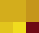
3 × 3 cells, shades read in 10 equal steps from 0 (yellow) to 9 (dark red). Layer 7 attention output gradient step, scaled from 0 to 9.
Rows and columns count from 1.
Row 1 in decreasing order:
3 2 2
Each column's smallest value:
1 0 3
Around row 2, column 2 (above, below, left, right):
2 0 2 3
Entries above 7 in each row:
0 0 1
